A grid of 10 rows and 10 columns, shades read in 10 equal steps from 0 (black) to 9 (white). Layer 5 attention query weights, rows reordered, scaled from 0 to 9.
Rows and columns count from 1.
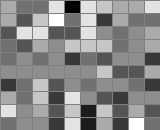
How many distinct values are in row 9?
6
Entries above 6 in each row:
4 3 3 3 0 1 1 2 3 2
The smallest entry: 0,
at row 1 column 5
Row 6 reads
5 5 5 5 5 5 7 3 3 6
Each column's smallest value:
2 3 4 2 0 1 2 2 3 2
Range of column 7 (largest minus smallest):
5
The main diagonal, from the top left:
6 3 8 5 2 5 5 2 6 4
